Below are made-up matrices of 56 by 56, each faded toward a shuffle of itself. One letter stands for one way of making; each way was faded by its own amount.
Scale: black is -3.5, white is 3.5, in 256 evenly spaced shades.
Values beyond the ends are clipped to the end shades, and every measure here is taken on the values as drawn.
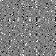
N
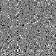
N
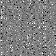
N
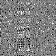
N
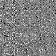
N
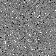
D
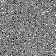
D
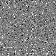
D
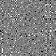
N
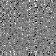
N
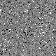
D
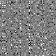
N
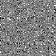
N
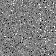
D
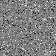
D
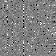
N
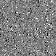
D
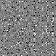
N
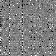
N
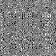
N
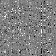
N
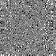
N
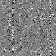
N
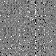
N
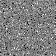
D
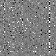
N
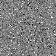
D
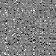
N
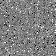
D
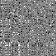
N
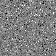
D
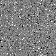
D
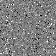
D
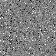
D
